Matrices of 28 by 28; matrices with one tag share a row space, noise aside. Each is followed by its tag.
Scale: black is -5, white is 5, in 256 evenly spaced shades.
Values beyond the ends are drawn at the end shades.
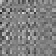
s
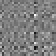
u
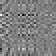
s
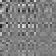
s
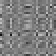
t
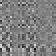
s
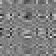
t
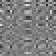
t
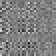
s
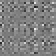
u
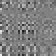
s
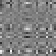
t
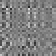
s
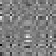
t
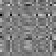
t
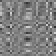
t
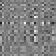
u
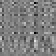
u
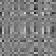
u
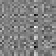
u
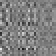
s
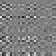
s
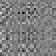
s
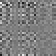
s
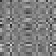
t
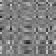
t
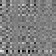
s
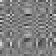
t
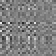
s
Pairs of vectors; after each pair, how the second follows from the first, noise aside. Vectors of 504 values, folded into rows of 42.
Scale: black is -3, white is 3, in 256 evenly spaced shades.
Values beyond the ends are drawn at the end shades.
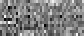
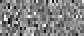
sign-scrambled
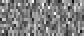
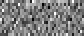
sign-scrambled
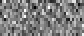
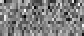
sign-scrambled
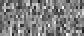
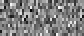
wrapped around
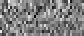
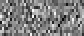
wrapped around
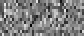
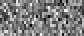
sign-scrambled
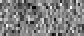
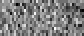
wrapped around
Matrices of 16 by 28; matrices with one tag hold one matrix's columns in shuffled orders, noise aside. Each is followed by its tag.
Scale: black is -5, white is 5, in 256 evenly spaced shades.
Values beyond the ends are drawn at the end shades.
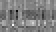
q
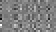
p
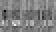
q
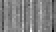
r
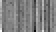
r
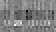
q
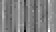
r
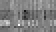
q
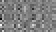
p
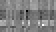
q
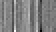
r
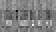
q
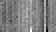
r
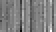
r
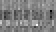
q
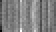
r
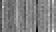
r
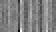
r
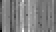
r
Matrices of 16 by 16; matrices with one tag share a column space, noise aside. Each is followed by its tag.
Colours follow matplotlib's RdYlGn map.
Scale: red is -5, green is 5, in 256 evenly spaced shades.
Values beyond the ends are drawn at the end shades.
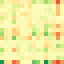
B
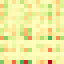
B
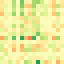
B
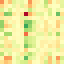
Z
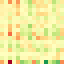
B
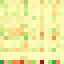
B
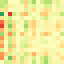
Z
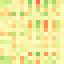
Z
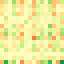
B
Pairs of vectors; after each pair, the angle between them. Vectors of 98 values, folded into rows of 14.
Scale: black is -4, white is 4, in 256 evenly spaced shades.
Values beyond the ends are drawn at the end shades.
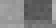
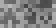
partly aligned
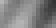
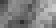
nearly opposite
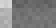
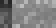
nearly opposite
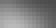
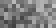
partly opposed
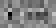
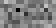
partly aligned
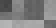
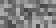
orthogonal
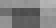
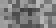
partly aligned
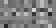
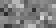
orthogonal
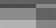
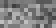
partly aligned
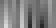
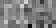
partly aligned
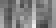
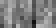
nearly opposite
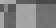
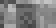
nearly opposite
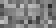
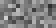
partly aligned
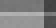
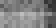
nearly parallel
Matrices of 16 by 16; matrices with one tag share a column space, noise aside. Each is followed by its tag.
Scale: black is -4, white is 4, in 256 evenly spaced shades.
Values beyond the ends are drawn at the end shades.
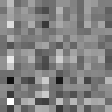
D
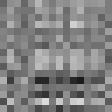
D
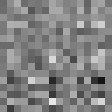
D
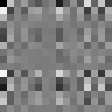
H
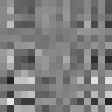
D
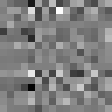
H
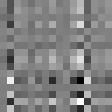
D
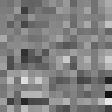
D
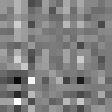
D
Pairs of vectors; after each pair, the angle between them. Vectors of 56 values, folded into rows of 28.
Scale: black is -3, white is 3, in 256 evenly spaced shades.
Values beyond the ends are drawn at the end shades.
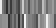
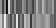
partly aligned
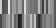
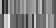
partly aligned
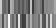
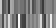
nearly parallel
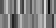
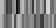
partly opposed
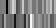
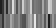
partly aligned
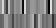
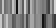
partly aligned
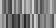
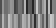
partly opposed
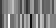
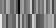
orthogonal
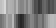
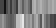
nearly opposite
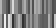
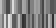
nearly parallel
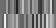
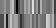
partly aligned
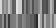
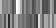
nearly parallel
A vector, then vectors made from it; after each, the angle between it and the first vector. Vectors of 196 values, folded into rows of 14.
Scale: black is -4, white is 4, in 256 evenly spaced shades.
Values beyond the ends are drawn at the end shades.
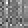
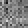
nearly opposite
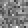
partly aligned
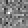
partly opposed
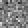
partly opposed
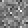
orthogonal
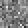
partly aligned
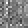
nearly parallel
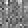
nearly parallel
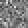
partly aligned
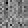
nearly opposite
